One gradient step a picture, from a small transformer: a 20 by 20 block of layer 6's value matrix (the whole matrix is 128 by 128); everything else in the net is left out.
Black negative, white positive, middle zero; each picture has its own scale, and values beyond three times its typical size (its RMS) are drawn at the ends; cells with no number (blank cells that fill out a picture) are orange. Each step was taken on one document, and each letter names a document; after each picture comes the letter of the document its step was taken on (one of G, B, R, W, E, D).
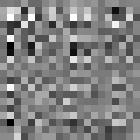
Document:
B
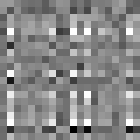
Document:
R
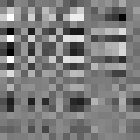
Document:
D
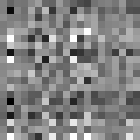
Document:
R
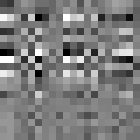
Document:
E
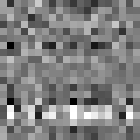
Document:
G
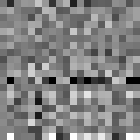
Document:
R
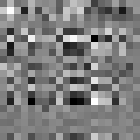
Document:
D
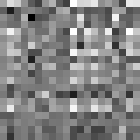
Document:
G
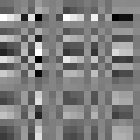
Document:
E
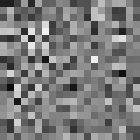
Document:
G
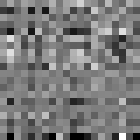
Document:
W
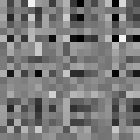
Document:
R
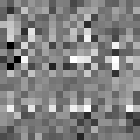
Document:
B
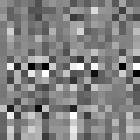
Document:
R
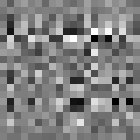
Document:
D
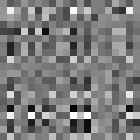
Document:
B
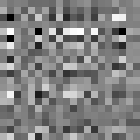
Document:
G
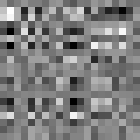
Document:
D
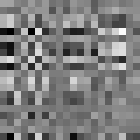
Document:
W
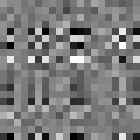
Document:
W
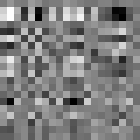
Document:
D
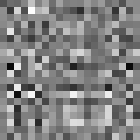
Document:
G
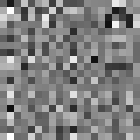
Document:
B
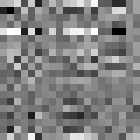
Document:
G
